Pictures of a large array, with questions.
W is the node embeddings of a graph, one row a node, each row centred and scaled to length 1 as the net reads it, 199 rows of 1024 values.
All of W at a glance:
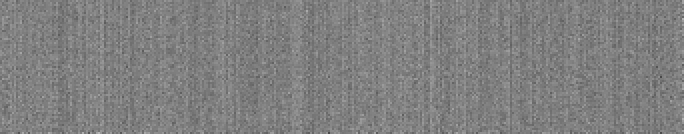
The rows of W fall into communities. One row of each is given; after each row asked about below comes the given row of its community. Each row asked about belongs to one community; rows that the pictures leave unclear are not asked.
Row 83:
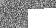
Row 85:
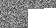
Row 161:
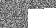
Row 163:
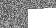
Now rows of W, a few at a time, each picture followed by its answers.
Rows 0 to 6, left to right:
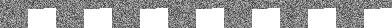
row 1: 85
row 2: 161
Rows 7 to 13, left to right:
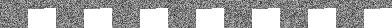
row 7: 85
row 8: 83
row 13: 85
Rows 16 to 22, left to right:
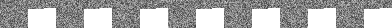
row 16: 163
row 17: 83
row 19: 163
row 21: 161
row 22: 83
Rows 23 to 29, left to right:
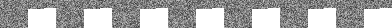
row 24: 163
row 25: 85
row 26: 163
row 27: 163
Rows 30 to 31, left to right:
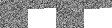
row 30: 85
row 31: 163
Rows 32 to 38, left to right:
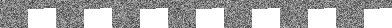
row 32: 161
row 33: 163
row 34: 85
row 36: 161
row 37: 161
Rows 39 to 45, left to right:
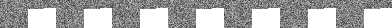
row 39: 163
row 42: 163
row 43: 85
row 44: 83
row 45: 161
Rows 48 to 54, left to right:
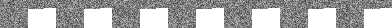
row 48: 163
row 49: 163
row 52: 83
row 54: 163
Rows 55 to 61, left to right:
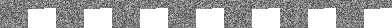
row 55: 83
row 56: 83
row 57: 163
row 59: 163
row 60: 163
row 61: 83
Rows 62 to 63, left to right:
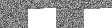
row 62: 83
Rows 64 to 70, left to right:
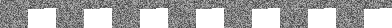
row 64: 85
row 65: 161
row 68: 161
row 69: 163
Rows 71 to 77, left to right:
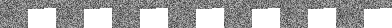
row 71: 83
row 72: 83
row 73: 85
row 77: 161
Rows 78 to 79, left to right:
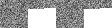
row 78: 161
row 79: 83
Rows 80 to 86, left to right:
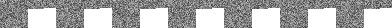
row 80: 83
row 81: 85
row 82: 163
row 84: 163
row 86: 85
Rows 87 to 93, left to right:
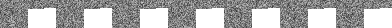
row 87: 161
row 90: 83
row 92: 163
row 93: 163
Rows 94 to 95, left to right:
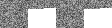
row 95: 161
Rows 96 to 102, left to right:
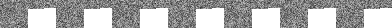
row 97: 161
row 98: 163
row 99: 163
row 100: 163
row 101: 161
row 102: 85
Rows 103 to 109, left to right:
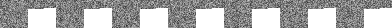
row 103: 85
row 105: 83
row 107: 163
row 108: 163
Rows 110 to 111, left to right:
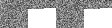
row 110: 83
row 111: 83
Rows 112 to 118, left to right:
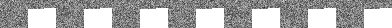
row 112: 161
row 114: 161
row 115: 161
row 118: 163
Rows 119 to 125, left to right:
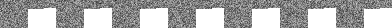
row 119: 163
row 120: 85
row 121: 163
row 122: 83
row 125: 161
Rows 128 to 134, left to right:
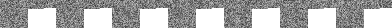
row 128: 163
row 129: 163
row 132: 161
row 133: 83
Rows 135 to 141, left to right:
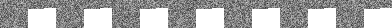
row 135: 163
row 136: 163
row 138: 85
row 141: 161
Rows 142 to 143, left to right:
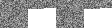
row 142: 85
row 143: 161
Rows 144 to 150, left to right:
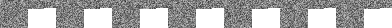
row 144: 85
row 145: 85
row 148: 83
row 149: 163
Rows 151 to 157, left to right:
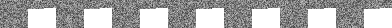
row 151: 163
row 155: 163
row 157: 83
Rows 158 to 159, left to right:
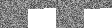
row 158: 161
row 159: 161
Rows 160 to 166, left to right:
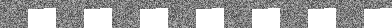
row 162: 85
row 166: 85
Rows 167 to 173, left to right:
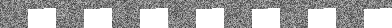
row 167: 161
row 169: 83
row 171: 83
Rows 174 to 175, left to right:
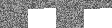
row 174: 161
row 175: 83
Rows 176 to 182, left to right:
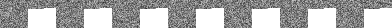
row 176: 85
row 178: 83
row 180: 83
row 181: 161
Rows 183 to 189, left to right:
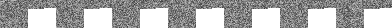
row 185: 83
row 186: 161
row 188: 83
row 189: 163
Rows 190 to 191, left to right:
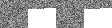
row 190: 85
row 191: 85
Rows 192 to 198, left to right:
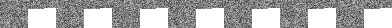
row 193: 163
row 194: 161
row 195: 161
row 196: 83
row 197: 163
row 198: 161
